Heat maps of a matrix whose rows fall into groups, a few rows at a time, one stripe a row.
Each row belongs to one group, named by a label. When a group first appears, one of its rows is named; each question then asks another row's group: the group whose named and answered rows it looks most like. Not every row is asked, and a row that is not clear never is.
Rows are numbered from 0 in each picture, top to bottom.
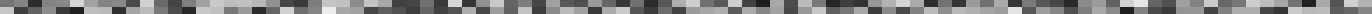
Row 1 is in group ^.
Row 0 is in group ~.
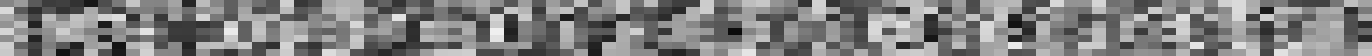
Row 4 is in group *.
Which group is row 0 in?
^
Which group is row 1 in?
^
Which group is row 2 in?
~
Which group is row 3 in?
*
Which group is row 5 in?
*
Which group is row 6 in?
^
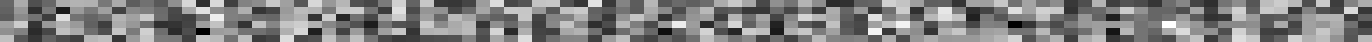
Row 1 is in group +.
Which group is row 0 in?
~
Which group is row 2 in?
*
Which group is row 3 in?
*
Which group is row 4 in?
*
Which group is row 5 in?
^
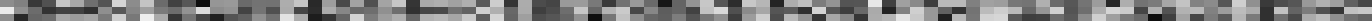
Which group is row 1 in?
^
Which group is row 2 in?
*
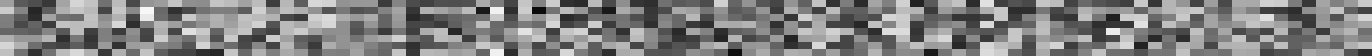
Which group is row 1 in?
*
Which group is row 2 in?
~
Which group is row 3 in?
~
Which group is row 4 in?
+
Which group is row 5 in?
+
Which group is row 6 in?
^
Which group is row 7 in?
*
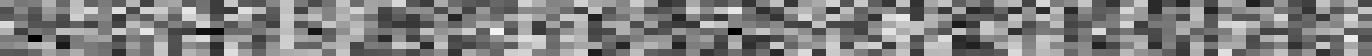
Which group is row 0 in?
+
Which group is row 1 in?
~
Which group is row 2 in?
+
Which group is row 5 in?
+
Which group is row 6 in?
+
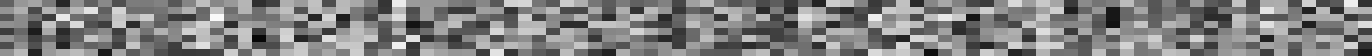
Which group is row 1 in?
~
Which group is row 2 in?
*
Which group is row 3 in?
~
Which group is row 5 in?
^
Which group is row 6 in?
+
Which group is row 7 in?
*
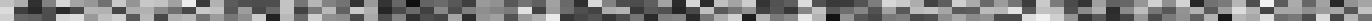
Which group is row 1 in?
^
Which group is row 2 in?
~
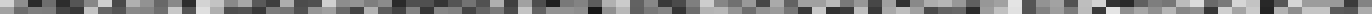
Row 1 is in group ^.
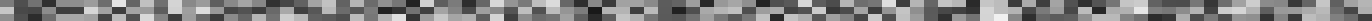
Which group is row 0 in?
~
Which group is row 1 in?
^
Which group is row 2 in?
*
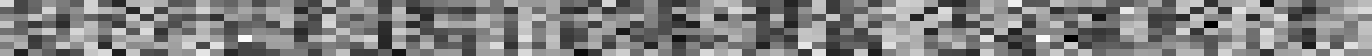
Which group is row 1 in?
~
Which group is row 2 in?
+
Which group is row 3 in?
^
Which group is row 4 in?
~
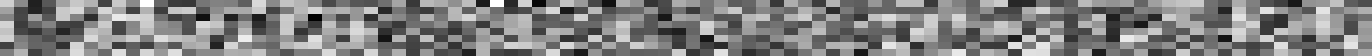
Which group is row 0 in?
*
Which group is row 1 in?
~
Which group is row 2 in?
*
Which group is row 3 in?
^
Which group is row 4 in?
^
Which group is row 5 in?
~
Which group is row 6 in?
+
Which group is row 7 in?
~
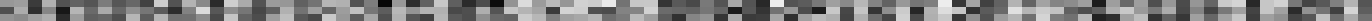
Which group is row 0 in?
+
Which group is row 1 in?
+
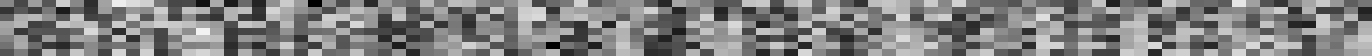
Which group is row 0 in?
*
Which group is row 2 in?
+
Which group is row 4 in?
^
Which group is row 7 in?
~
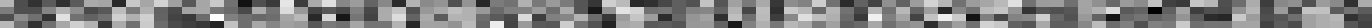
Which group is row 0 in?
^
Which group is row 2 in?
*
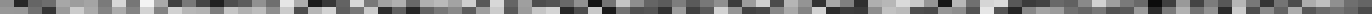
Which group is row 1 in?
~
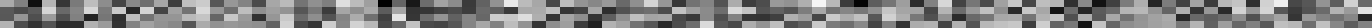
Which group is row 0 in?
+
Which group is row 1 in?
~
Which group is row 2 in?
+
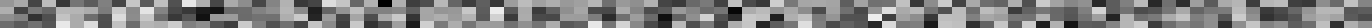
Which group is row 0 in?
+
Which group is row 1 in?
*
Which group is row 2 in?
*
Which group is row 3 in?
~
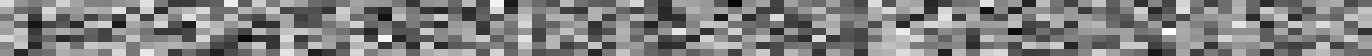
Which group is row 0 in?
*
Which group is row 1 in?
~
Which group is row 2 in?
+
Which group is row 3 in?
^
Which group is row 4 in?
*
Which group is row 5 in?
^
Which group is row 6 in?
~
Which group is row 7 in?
*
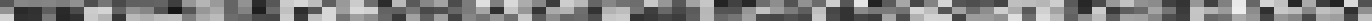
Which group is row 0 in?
+
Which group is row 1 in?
^
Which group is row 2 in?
^
